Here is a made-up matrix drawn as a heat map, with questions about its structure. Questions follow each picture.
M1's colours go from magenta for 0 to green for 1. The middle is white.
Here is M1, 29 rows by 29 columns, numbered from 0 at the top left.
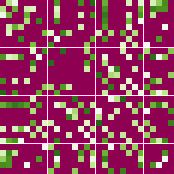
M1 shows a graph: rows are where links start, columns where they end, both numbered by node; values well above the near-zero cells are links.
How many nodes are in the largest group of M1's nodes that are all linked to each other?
8
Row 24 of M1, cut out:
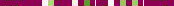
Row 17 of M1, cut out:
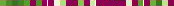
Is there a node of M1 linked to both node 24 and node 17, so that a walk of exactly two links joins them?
no
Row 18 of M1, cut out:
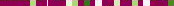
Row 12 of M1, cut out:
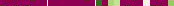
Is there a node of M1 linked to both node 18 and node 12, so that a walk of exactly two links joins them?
yes
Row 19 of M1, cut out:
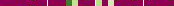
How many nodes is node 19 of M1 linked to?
4
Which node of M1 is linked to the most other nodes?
node 17
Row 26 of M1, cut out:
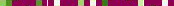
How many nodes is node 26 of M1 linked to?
9
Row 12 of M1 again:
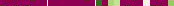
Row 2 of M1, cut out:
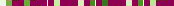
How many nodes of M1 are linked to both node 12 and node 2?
0
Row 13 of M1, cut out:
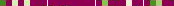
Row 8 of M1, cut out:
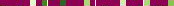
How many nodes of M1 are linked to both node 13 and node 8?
0
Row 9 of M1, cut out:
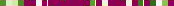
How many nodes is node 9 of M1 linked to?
12
